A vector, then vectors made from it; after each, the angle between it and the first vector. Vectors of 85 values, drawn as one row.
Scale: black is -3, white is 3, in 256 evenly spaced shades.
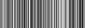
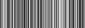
nearly parallel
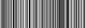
nearly opposite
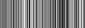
nearly opposite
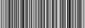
orthogonal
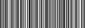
partly opposed
